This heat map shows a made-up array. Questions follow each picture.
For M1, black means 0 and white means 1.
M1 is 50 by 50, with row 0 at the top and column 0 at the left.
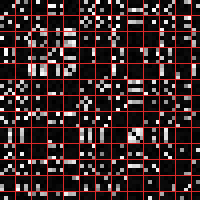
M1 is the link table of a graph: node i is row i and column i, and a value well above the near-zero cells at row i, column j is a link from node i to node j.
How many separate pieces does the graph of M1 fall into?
2
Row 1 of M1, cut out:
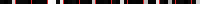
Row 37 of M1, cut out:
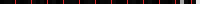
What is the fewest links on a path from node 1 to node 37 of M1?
2
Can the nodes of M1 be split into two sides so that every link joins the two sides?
no
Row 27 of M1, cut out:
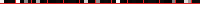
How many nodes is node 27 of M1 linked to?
10
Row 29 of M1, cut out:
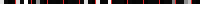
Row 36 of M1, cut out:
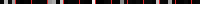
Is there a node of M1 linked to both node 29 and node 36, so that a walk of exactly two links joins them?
no
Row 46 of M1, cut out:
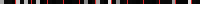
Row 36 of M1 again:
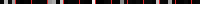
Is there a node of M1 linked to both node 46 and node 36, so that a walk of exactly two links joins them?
no
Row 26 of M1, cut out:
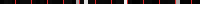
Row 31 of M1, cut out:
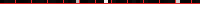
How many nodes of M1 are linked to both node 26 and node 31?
2
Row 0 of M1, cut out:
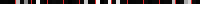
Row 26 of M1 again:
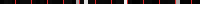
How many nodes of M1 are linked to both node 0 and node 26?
1
